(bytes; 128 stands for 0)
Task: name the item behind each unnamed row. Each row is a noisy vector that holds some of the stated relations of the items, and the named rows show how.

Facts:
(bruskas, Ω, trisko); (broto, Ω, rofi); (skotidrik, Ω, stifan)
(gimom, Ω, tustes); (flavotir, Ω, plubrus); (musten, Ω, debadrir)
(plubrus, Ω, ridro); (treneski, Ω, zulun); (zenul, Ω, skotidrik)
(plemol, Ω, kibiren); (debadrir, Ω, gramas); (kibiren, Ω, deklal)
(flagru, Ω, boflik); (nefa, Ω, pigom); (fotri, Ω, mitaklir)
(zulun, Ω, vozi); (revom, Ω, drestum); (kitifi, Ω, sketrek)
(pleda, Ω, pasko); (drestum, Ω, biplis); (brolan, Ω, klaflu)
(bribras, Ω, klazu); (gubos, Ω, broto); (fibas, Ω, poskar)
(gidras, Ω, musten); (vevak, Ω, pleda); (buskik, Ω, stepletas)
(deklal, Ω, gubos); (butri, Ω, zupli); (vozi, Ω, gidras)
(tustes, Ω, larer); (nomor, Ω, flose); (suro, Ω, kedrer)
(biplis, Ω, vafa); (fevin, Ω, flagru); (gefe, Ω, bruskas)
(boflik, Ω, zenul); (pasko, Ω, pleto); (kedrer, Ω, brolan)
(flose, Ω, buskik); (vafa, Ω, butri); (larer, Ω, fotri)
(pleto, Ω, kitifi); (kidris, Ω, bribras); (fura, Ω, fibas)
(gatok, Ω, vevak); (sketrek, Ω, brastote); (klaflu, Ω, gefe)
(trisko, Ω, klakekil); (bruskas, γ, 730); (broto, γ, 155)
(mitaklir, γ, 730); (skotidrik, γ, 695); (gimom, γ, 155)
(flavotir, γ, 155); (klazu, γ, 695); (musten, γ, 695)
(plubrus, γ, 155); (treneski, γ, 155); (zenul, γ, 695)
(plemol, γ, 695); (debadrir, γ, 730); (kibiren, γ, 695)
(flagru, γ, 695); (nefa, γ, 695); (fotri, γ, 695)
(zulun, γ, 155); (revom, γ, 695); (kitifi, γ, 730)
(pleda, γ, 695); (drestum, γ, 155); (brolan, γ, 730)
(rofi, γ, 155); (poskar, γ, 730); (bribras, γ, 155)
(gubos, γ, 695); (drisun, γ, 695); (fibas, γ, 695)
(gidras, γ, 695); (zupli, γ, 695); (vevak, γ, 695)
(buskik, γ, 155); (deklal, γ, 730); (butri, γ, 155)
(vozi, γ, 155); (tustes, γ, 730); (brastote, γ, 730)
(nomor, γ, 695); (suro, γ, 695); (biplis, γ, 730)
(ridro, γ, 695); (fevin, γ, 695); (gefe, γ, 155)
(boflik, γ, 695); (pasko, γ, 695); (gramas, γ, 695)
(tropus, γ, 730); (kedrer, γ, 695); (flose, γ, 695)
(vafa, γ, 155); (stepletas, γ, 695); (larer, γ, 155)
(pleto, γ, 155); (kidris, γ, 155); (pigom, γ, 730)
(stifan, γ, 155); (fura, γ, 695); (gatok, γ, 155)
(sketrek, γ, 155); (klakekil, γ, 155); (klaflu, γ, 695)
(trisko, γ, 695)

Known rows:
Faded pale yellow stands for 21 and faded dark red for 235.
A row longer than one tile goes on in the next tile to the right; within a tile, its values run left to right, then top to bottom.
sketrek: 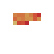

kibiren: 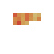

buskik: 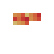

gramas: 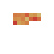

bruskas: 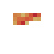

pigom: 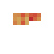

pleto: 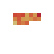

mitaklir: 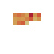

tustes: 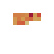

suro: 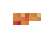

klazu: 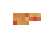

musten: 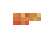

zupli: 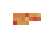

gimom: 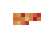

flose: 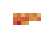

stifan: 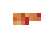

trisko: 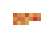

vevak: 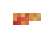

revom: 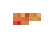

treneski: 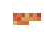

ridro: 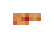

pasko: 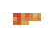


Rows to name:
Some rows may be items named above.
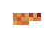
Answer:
larer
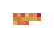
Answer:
broto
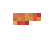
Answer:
sketrek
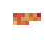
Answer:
pleto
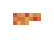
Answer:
trisko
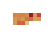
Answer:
tustes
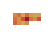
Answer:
stepletas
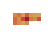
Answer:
stepletas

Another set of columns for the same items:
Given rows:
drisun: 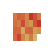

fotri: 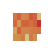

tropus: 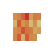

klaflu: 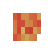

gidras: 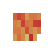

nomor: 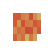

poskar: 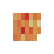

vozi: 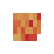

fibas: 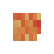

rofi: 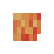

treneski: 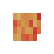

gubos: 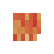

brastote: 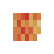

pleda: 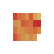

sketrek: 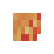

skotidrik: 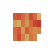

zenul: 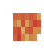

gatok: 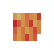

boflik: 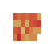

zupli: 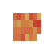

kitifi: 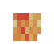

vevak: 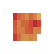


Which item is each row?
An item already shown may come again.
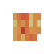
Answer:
debadrir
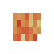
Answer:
bruskas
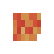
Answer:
klaflu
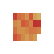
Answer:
pleda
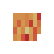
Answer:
pleto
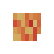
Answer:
larer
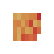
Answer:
broto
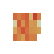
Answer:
deklal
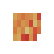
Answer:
sketrek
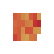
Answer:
trisko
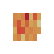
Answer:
tustes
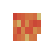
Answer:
flagru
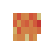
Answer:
fotri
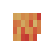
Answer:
rofi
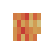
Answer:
mitaklir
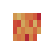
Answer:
klakekil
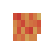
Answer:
kedrer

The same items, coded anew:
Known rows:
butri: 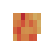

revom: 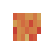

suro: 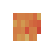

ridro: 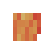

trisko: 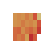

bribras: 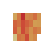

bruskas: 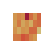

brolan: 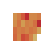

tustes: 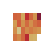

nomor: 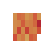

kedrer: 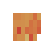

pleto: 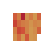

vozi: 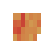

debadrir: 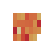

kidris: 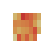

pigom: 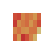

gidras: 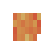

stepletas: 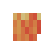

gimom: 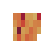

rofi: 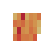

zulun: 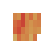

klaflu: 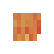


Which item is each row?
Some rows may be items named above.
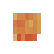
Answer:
klakekil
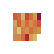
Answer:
tustes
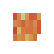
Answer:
musten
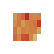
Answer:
brolan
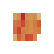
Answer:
gefe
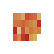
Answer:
debadrir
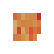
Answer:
fotri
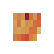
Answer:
bruskas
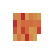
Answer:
sketrek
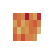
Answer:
biplis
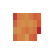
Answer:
vevak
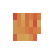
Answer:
fevin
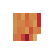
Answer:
mitaklir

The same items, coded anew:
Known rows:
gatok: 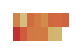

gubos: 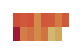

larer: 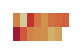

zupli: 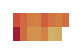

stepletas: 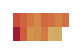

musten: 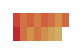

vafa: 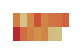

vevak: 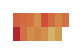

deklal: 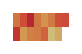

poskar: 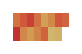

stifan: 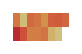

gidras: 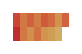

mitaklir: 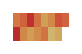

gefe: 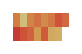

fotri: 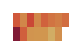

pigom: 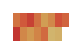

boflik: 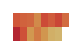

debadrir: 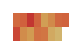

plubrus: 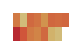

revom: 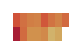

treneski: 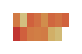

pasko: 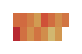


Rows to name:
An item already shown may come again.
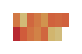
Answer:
rofi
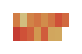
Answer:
gefe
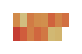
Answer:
pleto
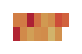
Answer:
tustes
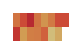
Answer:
deklal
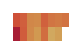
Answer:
trisko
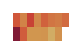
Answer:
fotri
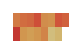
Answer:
biplis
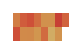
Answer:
brolan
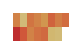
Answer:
sketrek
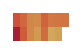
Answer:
trisko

